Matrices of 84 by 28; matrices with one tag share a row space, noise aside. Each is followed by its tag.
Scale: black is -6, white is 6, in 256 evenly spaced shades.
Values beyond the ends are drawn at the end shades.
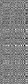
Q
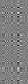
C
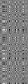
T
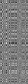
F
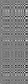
Q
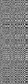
Q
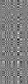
C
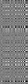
Q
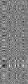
T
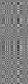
C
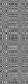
F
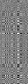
C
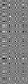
T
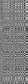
Q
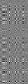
T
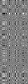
T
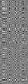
T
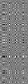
T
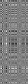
F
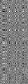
T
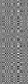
C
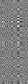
C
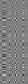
T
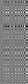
Q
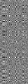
T
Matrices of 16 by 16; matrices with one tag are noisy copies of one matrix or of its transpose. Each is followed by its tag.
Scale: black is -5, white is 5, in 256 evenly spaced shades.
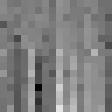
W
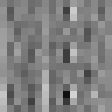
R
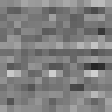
R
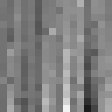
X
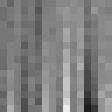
X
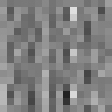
R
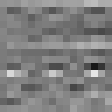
R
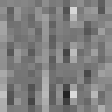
R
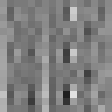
R
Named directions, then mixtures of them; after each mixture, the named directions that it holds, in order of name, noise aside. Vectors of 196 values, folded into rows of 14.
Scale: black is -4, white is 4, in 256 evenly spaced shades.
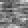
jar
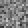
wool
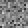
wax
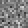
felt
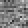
jar, wax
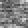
jar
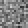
felt, jar, wax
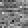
jar, wax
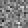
felt, wax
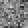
felt, jar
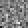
felt, wax, wool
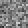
wool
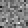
felt, wax, wool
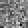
felt, jar, wool
